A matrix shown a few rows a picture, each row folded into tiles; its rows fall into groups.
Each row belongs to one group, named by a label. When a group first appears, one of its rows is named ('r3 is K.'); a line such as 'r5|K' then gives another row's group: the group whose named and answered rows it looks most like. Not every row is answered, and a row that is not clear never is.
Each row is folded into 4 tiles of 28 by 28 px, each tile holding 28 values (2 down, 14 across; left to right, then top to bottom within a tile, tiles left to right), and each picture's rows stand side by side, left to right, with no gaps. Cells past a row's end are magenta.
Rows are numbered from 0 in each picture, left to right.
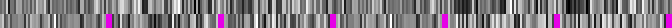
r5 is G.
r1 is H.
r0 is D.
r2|G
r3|D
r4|G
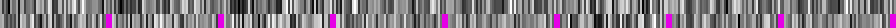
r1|G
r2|G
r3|D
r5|H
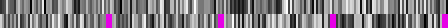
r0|D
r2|G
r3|H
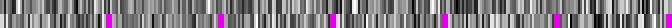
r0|D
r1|D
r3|D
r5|H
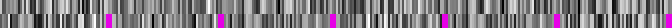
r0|H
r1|D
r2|H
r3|G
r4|H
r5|H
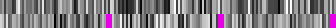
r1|G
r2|G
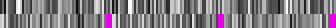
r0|D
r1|D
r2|G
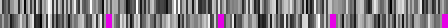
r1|G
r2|H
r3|H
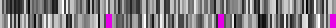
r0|G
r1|G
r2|H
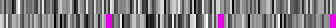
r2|D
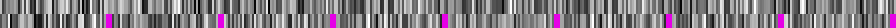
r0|H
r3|G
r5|G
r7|D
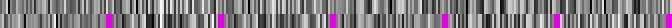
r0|D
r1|H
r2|H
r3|H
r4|H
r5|D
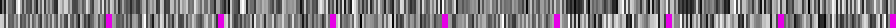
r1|G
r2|D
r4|D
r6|G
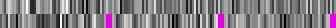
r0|H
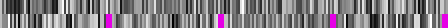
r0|G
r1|D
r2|D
